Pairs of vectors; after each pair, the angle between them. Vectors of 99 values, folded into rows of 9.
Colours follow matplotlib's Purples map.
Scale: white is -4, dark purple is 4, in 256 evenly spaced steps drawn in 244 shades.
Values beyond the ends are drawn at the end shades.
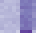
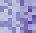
partly aligned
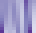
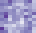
partly aligned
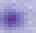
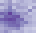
nearly parallel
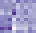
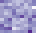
partly aligned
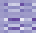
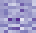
nearly parallel
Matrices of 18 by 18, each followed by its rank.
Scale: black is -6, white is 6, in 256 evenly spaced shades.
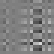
one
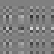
one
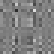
two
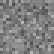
full rank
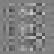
two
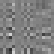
two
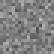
full rank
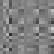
two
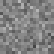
full rank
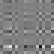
one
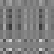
one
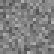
full rank
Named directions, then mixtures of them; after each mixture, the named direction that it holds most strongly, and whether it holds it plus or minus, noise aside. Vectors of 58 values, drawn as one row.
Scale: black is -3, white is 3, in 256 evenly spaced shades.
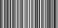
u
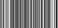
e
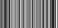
e, minus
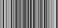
u, minus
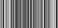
e, plus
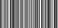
u, plus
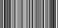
e, minus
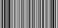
e, minus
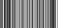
e, minus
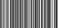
e, plus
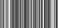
e, plus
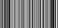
e, minus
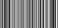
e, minus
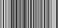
e, plus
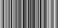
u, minus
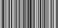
u, minus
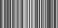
u, plus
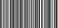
e, plus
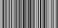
u, minus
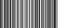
u, plus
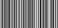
e, minus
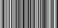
u, minus
